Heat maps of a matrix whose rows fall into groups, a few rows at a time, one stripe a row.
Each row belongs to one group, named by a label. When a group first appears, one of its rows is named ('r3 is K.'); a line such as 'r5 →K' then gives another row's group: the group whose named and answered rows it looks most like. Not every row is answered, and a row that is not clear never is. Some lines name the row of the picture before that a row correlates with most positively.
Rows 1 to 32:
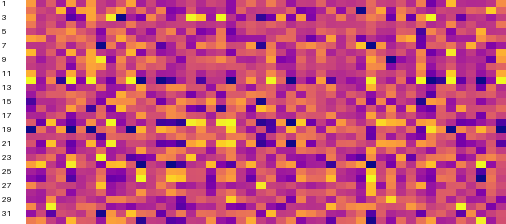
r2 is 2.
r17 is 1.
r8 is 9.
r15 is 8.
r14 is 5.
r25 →1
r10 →2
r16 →5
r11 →9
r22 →1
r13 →1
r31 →8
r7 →8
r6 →2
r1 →9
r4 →9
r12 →9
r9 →2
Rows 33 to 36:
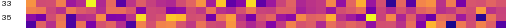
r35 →1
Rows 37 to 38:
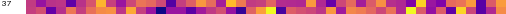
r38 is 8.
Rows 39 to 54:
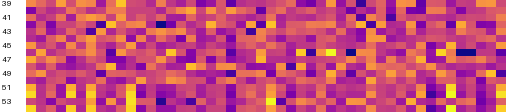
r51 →9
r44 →2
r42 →8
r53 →8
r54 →9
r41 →2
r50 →1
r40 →8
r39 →2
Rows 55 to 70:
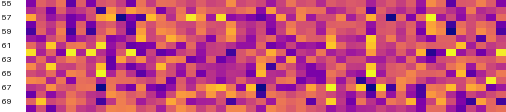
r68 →8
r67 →8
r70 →8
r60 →1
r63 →5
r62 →9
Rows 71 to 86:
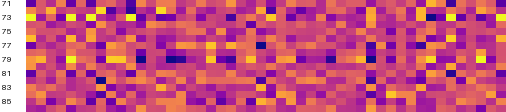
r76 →9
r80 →9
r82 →8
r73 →9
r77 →8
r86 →1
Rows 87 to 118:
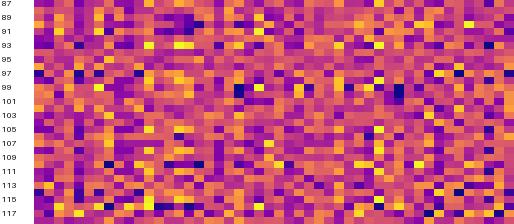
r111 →1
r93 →1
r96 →9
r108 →1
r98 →1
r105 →1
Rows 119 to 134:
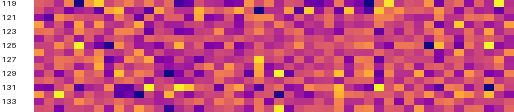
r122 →9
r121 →2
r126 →9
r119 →2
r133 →8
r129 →8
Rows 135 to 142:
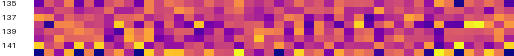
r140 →5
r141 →9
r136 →1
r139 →5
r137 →2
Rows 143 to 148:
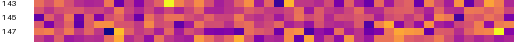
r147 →2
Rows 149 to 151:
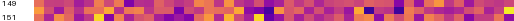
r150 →2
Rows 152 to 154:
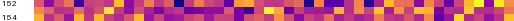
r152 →2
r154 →9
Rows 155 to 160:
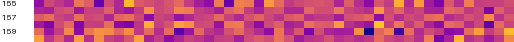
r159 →2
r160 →9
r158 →1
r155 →5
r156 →1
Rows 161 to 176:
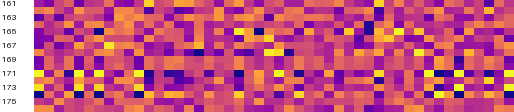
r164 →2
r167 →8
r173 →9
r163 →8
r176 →2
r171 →9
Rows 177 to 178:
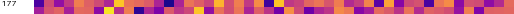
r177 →8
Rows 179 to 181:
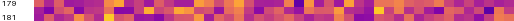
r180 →1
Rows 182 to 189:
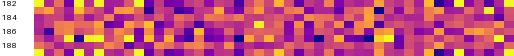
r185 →5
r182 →9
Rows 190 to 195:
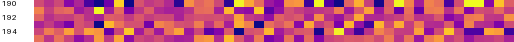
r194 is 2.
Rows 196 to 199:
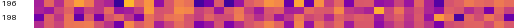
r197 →1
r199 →5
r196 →5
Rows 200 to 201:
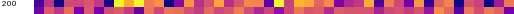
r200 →8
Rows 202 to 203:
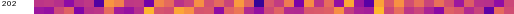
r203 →1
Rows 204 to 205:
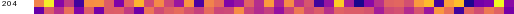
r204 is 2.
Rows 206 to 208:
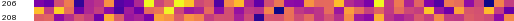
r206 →1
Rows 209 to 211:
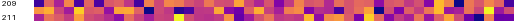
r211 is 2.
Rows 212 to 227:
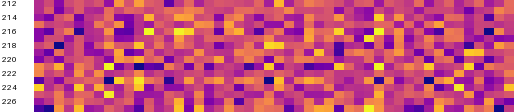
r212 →8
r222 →9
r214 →1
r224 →9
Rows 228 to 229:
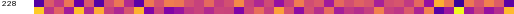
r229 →9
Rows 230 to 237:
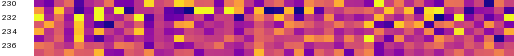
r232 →9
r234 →9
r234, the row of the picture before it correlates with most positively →229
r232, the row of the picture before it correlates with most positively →229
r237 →5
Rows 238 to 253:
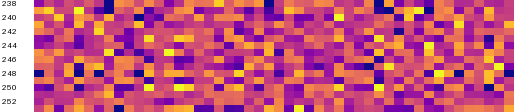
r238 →8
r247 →2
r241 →9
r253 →5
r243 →1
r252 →8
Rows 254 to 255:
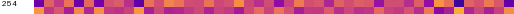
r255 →9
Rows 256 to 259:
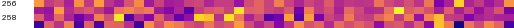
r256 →9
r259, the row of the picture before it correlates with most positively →254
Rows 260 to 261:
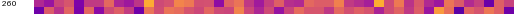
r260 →1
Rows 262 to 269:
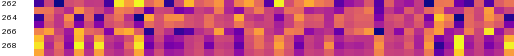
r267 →9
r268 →9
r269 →9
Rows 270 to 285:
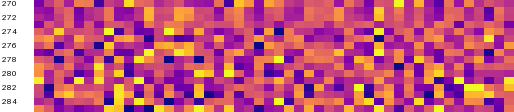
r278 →8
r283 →2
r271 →1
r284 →8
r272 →1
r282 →2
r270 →5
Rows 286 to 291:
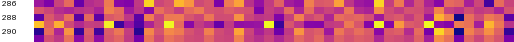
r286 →1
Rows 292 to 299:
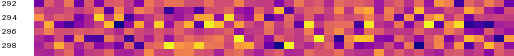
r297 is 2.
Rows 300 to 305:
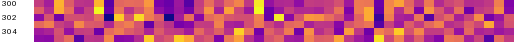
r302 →8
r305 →1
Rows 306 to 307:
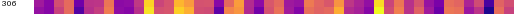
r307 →1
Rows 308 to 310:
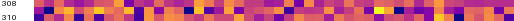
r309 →2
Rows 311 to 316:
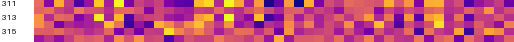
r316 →8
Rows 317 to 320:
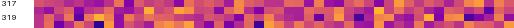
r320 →5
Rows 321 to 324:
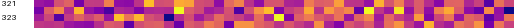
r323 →8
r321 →1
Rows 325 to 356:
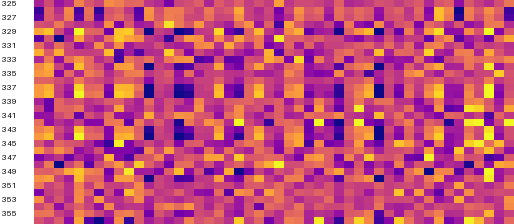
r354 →5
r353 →9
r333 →5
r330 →8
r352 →5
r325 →8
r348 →8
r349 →2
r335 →2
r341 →1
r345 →2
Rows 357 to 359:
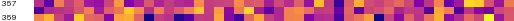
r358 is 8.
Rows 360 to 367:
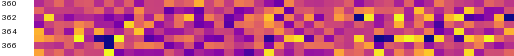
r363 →5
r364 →9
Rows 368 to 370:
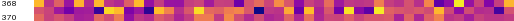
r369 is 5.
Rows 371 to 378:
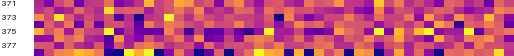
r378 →5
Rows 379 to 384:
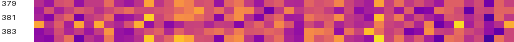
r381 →1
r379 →1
